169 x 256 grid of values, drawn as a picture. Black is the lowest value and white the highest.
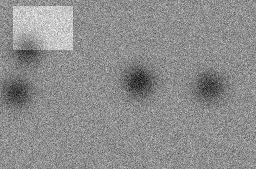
There are four dips. An odd patch, higher than its surroundings, sits in the top left. The ninth with the highest average is the top left.
